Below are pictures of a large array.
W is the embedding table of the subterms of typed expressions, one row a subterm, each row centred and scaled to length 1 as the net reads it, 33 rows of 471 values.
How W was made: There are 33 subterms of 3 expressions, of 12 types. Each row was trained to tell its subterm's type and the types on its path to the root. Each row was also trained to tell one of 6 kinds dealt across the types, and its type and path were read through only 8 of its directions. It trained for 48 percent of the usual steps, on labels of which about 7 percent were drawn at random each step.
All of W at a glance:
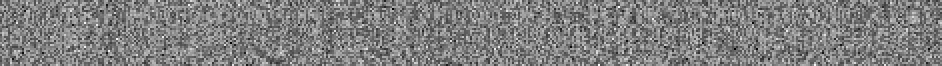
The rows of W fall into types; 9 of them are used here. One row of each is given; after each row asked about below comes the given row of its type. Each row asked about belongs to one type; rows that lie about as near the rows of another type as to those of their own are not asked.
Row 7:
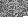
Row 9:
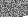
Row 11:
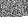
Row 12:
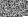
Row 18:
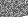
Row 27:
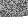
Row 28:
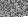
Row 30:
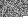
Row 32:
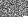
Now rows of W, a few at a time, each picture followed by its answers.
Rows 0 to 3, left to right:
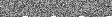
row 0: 18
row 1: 9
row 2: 32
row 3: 27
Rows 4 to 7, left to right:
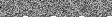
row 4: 28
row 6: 7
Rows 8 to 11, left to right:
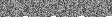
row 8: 7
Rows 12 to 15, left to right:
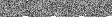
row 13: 30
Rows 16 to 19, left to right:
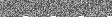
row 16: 28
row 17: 28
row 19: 32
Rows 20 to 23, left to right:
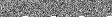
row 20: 18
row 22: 32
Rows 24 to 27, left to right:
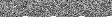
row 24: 12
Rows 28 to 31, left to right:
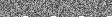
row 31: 18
